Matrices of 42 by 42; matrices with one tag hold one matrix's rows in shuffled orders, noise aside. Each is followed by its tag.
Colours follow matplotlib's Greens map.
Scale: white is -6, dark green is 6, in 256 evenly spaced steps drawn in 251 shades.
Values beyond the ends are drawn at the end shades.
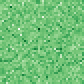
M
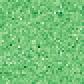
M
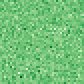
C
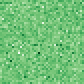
M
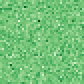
M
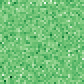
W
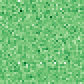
C
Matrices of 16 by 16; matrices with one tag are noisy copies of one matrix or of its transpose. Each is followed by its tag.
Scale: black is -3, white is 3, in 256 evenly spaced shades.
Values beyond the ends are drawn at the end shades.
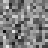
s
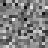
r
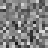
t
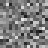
t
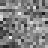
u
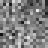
u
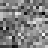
u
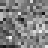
u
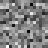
s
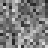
u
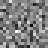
t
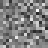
t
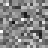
t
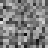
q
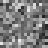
q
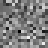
r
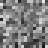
q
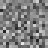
t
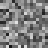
s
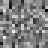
s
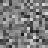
t
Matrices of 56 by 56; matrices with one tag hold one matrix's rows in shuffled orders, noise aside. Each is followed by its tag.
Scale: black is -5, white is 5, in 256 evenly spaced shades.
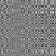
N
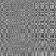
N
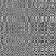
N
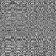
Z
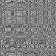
Z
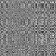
N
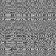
Z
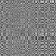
N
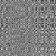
N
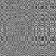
N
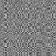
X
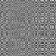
N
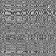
Z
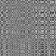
N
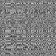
Z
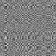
X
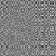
N
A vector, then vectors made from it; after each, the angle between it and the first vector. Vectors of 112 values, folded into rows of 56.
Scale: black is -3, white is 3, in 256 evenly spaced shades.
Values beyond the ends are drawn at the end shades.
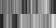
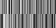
orthogonal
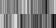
nearly opposite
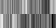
nearly opposite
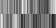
nearly opposite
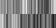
nearly opposite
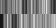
nearly parallel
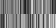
partly aligned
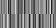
orthogonal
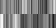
nearly opposite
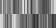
nearly opposite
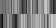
nearly parallel
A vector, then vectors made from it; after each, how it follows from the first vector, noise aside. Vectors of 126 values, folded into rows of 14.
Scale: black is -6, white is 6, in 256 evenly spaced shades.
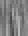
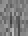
sign-scrambled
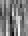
scaled up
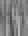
copied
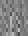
sign-scrambled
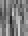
scaled up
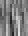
scaled up
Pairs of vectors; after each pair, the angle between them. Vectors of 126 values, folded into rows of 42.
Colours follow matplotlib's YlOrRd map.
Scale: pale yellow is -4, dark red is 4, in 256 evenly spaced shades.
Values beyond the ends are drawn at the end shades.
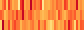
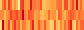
nearly parallel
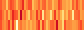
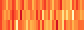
nearly parallel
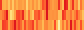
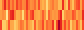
nearly opposite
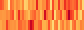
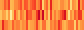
partly opposed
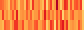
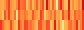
nearly opposite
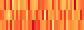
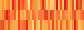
partly opposed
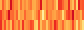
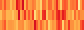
partly opposed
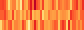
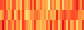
partly aligned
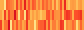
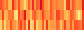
partly opposed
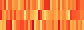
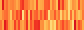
orthogonal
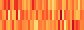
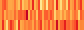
orthogonal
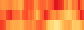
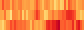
nearly opposite
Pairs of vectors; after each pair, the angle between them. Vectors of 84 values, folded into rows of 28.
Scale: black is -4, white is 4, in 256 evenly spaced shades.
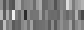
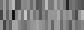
nearly opposite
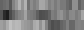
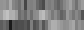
nearly opposite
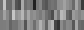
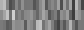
partly aligned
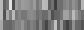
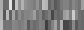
nearly parallel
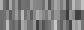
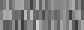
partly opposed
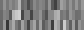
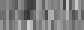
orthogonal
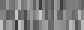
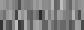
nearly opposite
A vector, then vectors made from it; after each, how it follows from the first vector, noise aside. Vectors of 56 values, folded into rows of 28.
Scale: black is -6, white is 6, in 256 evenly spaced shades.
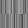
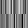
scaled up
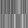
sign-scrambled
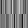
scaled up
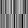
scaled up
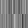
sign-scrambled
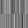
sign-scrambled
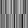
scaled up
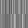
sign-scrambled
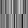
scaled up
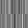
sign-scrambled
